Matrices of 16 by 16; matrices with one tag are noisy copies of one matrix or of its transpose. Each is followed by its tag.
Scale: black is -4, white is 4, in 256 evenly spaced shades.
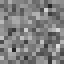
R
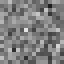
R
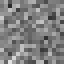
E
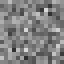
R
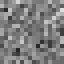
E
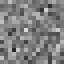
R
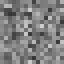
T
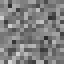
E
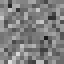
E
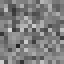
T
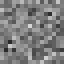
R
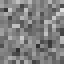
E
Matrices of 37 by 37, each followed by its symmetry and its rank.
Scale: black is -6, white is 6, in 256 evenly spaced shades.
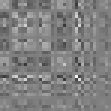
symmetric, rank two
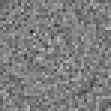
symmetric, full rank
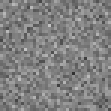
symmetric, full rank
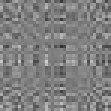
antisymmetric, rank two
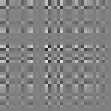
symmetric, rank one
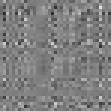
neither, rank three
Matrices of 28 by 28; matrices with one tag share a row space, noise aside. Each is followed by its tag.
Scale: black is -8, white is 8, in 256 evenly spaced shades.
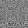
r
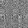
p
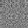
r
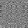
r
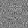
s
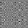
p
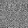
r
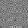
s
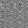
p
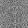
s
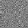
p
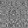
r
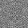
s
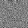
s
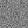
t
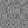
t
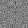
s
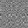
r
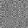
p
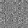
p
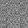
t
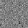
p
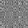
p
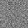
r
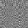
p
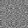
r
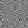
p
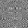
s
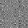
p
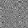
p
